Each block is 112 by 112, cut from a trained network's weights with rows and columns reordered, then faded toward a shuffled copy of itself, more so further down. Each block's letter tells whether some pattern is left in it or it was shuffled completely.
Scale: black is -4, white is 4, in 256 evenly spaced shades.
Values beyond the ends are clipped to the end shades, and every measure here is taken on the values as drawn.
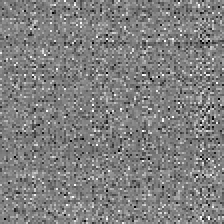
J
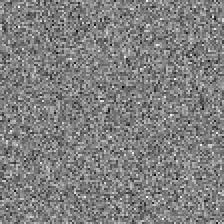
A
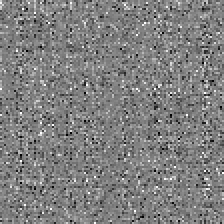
J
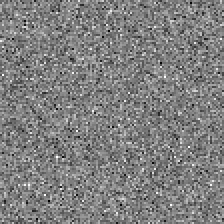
A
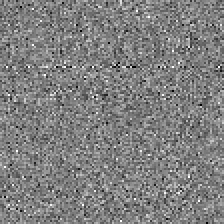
J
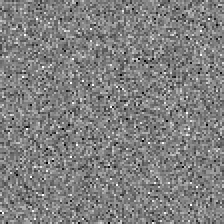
A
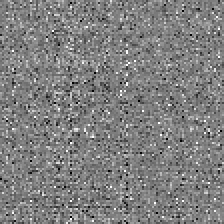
J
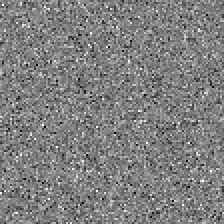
A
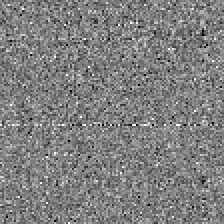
J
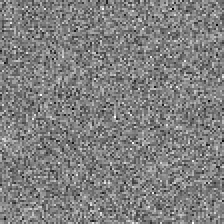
A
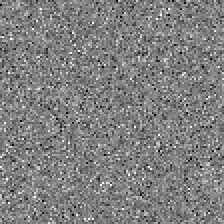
A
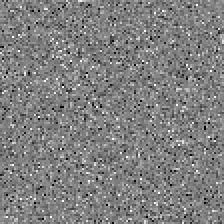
A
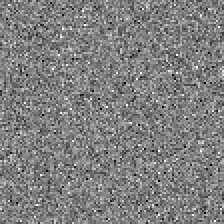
A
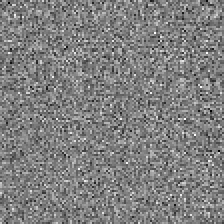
J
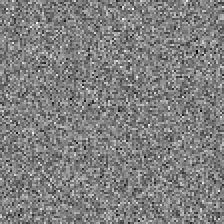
A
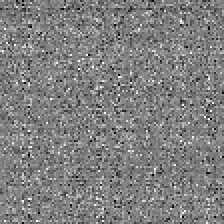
J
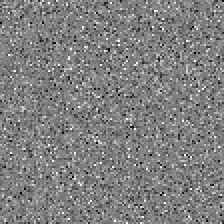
A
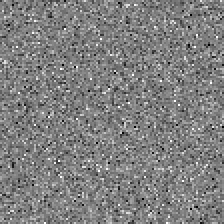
A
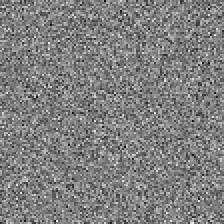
J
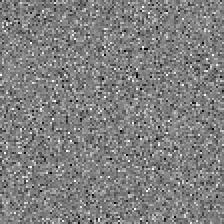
A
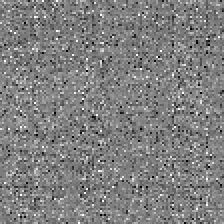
J
